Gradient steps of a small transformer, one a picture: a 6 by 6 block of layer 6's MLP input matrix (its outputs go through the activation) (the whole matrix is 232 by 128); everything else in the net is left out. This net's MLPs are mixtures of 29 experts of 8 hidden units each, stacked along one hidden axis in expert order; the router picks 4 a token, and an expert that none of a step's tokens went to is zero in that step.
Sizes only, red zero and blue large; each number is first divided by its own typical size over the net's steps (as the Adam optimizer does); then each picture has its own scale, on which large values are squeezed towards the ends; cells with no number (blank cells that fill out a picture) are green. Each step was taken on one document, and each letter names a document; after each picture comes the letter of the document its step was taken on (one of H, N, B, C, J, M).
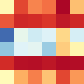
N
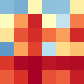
N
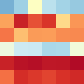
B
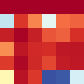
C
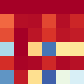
C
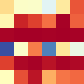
B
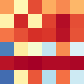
B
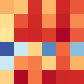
B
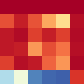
C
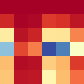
C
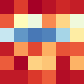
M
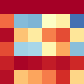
M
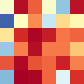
N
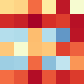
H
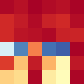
H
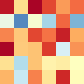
M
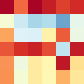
M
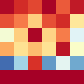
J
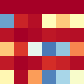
C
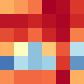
J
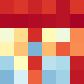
H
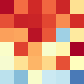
J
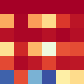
C
